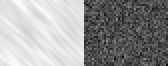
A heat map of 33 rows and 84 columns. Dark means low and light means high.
The table splits into one row of 2 panels. Panel 1,1: very high, slanting down to the right, faint in contrast. Panel 1,2: low, fine-grained.
